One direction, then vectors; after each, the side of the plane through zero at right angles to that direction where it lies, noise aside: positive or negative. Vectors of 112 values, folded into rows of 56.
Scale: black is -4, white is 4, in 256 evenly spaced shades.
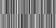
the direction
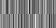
positive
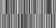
positive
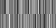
negative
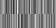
positive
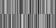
negative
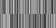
negative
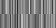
negative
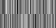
negative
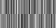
positive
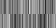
negative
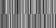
negative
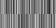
positive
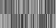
positive
